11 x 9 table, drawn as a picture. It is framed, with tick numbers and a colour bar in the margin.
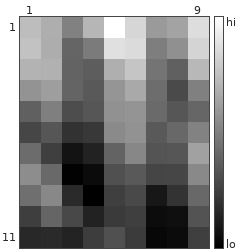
Ninth with the highest average: top middle. Stripes: upright, repeating 2 times. Slope: up to the top. Lone odd cells: none.
